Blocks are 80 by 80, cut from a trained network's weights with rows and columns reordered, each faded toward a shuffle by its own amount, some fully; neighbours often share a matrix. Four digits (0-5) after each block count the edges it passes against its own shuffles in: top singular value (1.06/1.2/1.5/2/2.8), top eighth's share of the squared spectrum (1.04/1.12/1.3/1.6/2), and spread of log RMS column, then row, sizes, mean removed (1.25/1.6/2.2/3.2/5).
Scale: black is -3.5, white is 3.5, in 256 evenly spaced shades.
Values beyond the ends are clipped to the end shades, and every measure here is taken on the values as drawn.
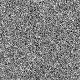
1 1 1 0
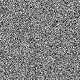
3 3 1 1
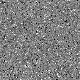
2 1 0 0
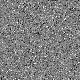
0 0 0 0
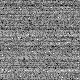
4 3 0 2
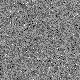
0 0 0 0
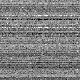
5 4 1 3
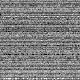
5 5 1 3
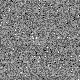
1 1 0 0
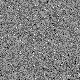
0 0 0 0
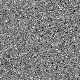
0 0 0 0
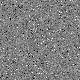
0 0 0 0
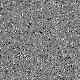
1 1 0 0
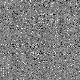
3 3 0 2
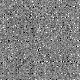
2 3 0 2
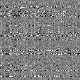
3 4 1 4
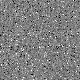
1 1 0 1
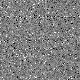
2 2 0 1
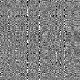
4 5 3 2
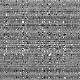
4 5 3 3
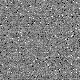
1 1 1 0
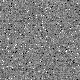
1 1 0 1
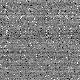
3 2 2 1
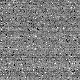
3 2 1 1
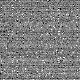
3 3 2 1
